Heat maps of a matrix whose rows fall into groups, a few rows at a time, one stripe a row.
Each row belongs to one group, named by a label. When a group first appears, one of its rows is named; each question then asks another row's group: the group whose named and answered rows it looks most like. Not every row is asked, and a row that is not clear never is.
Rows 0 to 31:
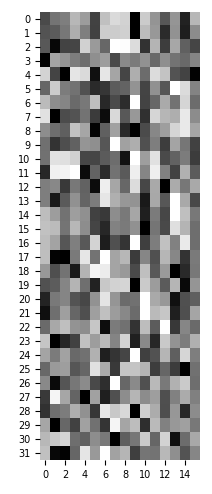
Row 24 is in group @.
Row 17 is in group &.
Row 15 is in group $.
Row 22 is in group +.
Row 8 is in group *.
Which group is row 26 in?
*
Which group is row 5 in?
$
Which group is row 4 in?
&
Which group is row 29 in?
*
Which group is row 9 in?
*
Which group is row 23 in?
&
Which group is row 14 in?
$
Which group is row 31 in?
&
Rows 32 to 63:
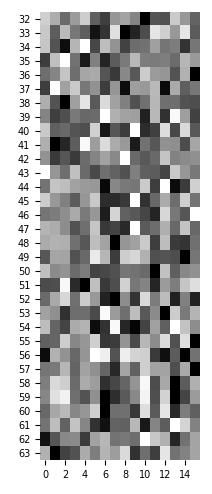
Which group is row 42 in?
&
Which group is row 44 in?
+
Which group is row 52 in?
+
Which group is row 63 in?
&
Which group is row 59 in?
+
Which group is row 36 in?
+
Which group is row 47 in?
@
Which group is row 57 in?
+
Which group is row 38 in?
&
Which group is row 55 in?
+
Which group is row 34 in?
&
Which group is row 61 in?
$
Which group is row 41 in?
&
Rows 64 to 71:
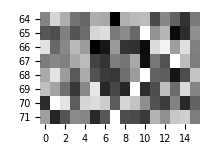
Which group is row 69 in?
@
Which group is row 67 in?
$
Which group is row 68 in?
+
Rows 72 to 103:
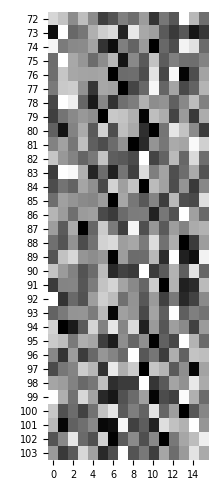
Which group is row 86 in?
$
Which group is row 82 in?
@
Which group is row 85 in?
+
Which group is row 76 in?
+
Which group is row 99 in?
$
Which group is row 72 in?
$
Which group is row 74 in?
$
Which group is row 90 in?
@
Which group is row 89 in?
+
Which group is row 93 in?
+
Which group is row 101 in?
*
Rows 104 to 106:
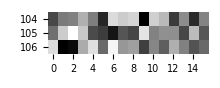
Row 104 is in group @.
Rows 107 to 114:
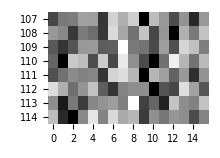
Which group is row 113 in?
&
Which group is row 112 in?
$
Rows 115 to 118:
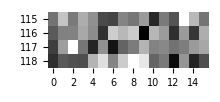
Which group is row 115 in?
$
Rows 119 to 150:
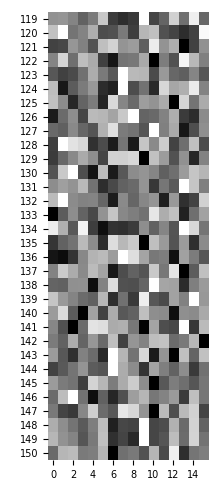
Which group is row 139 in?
@
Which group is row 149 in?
@
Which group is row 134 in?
$
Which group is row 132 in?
+
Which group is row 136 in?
*
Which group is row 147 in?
*
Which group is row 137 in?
+
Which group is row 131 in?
$
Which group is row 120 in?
+
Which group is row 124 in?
*
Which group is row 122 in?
$
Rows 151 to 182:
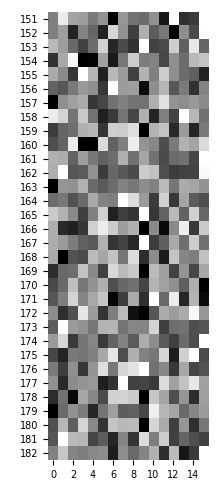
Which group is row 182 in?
+
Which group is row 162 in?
+
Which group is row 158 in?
$
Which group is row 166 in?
&
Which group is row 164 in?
*
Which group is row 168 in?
&
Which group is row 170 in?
+
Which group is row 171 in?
+
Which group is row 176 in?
*
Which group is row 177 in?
*
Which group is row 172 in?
*
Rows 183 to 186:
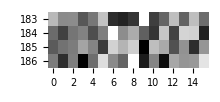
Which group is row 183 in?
@
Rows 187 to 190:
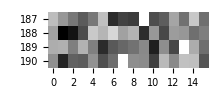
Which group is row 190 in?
*
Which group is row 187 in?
@
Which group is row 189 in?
$
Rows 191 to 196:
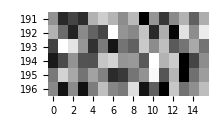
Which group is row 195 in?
+
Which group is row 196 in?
&
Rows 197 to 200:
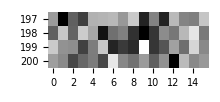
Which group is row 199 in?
@
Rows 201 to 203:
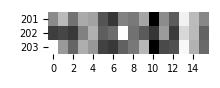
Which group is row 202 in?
*
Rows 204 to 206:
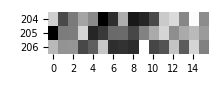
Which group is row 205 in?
$
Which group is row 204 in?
*
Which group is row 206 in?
@
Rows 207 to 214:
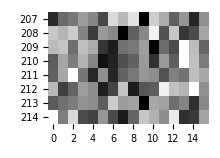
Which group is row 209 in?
$
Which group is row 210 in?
$
